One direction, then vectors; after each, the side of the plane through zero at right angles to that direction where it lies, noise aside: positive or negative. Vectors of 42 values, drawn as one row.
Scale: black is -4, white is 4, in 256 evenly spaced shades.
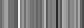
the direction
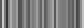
negative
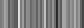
positive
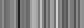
negative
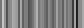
negative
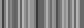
positive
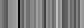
negative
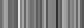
positive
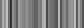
positive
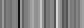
negative
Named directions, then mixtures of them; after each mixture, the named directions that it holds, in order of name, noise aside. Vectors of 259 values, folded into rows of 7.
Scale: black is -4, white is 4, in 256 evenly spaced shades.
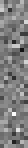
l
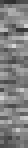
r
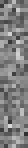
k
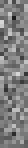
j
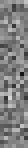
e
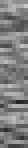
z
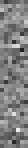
l, r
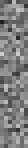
e, j, k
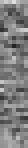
r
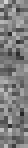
k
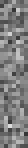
k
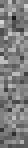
j, z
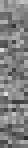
e, l, z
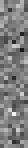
l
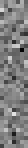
l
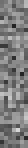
e, r, z
